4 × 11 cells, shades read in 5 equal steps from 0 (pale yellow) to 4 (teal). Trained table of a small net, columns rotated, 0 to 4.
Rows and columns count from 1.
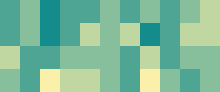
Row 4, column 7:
3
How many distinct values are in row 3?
3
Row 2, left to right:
3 2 4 3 1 2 1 4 3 1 1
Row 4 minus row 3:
1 0 -3 -1 -1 0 0 -1 -1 1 0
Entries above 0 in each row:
11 11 11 9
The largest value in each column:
3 3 4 3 3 2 3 4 3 3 2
